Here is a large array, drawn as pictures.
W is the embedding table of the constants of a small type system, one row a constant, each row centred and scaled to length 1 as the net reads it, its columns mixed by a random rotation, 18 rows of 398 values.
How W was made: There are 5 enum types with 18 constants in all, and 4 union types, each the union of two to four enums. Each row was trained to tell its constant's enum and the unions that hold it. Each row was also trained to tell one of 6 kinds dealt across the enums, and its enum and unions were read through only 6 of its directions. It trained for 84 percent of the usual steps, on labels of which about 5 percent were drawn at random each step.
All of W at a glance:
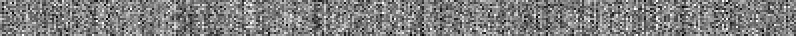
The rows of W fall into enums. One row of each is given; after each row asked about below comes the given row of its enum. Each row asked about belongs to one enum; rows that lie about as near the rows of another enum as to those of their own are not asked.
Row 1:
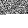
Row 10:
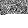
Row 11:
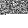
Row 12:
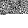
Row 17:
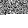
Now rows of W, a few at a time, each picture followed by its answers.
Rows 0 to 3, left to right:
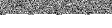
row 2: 10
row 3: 11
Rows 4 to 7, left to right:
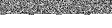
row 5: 12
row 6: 1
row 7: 11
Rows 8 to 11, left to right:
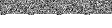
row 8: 10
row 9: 12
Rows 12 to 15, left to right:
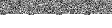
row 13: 10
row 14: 12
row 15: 17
